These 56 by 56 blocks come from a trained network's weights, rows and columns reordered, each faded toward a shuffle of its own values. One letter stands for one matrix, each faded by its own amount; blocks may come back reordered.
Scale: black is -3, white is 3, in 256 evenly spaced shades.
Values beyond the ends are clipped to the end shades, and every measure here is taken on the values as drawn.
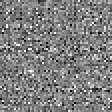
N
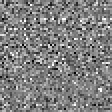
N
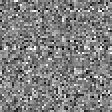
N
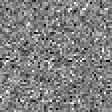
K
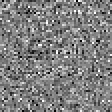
N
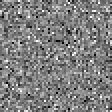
K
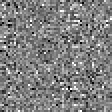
K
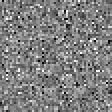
K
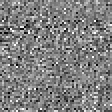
N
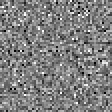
K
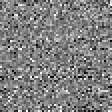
N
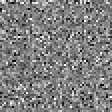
N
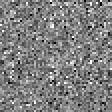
K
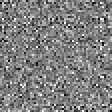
N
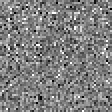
K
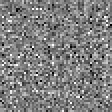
K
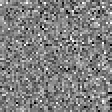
K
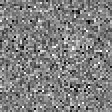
K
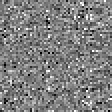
K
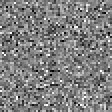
N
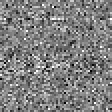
N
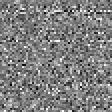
N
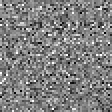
N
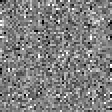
K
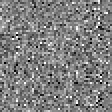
K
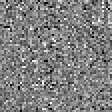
K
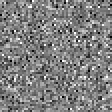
N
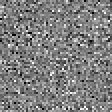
N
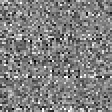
N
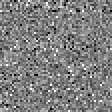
K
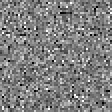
K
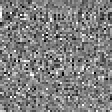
N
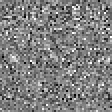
N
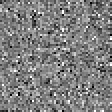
K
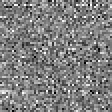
N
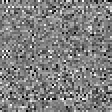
N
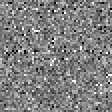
K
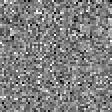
K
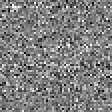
N
